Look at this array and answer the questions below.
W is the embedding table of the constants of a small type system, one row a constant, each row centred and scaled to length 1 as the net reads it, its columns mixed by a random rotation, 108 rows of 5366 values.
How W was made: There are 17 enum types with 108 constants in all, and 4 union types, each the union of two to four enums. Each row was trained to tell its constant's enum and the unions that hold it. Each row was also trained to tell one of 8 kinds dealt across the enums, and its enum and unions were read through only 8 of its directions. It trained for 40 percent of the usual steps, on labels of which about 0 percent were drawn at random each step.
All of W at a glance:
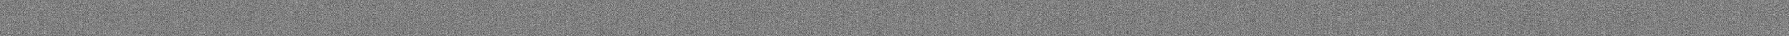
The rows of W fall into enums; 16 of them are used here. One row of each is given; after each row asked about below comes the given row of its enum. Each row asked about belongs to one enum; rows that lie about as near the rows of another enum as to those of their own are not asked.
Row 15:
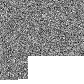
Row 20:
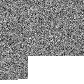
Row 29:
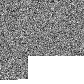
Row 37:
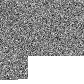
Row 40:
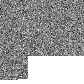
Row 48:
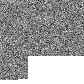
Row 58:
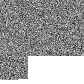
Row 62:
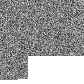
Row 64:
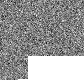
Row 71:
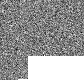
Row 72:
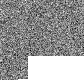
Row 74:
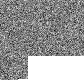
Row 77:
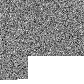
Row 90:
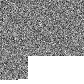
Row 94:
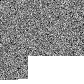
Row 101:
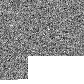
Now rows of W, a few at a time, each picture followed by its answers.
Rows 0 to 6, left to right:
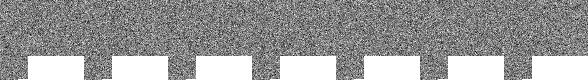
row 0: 77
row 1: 72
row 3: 40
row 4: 94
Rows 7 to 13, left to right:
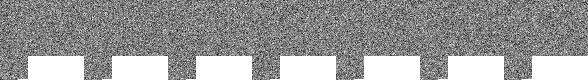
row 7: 29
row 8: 62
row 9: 40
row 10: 72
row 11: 20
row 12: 62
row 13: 20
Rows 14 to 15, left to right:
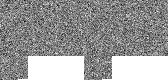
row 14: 20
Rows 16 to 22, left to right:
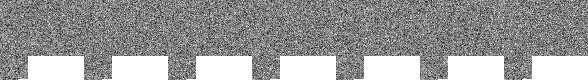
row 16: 48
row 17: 71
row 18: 15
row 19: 64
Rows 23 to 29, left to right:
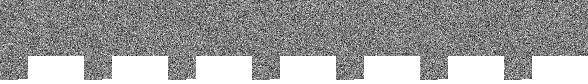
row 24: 71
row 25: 62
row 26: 20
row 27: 101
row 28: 29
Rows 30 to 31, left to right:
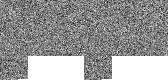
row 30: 58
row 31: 58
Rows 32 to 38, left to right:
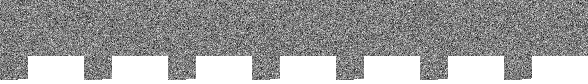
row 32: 40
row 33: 64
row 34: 37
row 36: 40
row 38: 37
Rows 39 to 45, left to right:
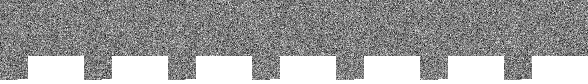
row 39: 64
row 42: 62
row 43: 62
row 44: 64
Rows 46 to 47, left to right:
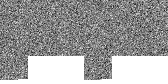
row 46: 71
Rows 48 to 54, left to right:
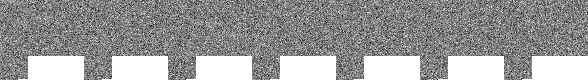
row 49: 29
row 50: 74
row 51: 64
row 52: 101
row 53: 48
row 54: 48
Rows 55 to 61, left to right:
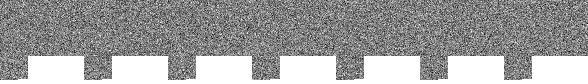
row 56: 48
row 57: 37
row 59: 48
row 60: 77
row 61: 48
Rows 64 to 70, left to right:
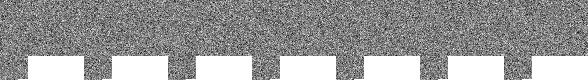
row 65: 64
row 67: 29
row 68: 90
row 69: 58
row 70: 58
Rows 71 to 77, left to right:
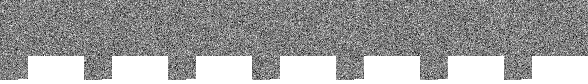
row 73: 37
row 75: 48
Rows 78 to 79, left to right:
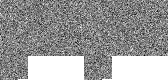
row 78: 77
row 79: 90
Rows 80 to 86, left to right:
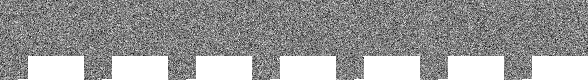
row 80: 101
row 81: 40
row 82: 74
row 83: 62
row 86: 94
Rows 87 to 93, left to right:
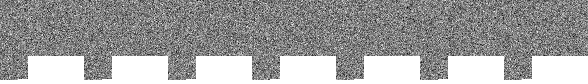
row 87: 20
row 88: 58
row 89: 15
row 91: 101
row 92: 72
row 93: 62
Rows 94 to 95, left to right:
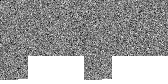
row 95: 71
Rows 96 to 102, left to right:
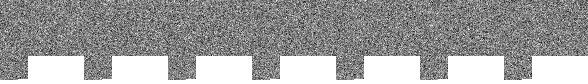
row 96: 74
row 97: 94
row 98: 71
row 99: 71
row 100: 71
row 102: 20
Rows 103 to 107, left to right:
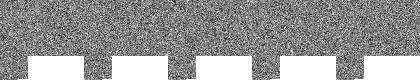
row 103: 20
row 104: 58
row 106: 74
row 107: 64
